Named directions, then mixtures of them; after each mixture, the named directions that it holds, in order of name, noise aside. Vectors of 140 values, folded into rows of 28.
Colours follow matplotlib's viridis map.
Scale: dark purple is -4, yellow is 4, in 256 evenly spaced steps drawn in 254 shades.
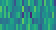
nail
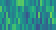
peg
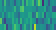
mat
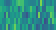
peg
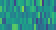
mat, nail, peg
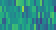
mat, nail, peg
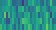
nail, peg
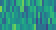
mat, nail, peg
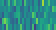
mat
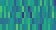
nail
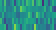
mat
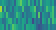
nail, peg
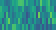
peg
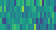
mat, nail, peg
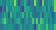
mat, nail, peg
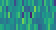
nail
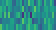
nail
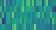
mat, peg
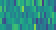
mat, nail, peg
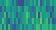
peg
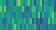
mat, nail, peg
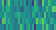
mat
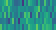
nail, peg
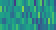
mat, nail, peg
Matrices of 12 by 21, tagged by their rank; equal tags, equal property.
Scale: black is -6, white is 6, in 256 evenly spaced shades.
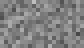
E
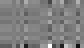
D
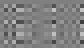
D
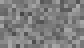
E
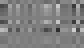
D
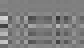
D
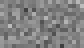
E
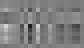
D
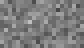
E
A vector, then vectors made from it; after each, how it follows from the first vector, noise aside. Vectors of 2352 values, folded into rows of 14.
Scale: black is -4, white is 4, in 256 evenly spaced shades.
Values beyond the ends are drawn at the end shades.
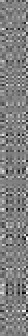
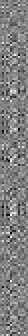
wrapped around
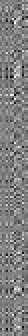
wrapped around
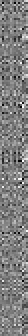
wrapped around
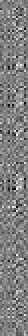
wrapped around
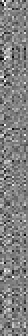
wrapped around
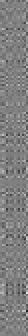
shrunk
